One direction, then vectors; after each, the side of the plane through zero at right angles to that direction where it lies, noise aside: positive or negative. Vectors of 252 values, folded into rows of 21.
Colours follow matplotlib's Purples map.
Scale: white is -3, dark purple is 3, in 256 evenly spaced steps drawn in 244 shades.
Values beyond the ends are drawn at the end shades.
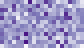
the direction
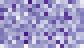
positive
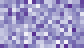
negative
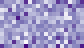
negative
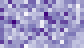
positive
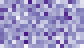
positive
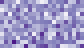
negative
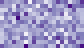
negative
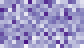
positive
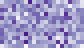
positive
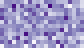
positive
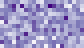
positive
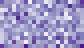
negative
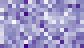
negative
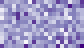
negative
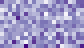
negative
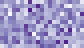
positive
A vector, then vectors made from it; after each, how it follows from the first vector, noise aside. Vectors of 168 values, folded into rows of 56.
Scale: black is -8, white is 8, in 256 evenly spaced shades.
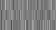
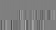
partly zeroed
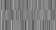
negated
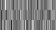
scaled up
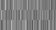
sign-scrambled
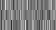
scaled up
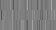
partly zeroed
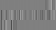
partly zeroed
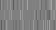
partly zeroed
